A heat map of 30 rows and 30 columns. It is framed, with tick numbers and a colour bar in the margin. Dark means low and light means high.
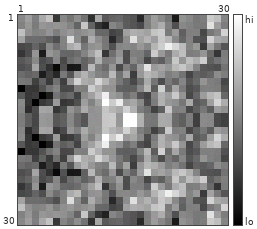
There are no regular stripes. It is mirror symmetric from top to bottom. The ninth with the lowest average is the middle left. No row or column stands out. The centre is the ninth with the highest average.
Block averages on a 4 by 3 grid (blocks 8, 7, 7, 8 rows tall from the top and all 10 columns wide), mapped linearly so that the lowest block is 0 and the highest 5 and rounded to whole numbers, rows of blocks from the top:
234 / 053 / 053 / 234
